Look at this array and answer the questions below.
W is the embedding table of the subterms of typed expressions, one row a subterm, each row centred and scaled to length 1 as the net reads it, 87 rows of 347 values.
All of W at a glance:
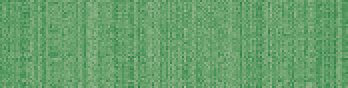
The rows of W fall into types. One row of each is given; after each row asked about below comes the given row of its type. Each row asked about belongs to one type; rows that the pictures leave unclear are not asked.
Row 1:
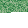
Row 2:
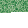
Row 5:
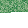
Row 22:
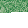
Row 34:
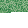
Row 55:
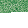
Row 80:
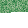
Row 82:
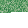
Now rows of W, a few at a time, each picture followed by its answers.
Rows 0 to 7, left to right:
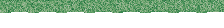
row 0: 22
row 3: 55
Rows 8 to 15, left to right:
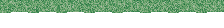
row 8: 1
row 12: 5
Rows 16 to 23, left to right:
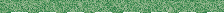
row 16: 34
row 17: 5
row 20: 34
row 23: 34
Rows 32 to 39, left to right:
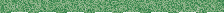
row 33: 5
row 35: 2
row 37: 34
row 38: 1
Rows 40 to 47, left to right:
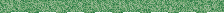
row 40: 5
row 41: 34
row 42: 22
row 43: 80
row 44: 80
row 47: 2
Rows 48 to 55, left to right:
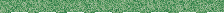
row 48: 22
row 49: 1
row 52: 82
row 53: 80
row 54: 2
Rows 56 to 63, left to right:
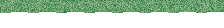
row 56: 82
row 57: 82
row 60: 34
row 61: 82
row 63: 5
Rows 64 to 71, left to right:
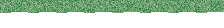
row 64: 82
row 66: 80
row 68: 22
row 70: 22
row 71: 82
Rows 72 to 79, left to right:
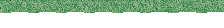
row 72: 22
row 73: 34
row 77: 5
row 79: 34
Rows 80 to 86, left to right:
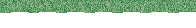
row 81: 80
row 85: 82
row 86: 82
